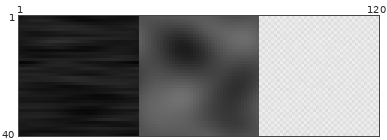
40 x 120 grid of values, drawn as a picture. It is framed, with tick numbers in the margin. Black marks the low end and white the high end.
The table splits into one row of 3 panels. Panel 1,1: very low, streaked across, faint in contrast. Panel 1,2: low, smooth. Panel 1,3: very high, checkered, faint in contrast.
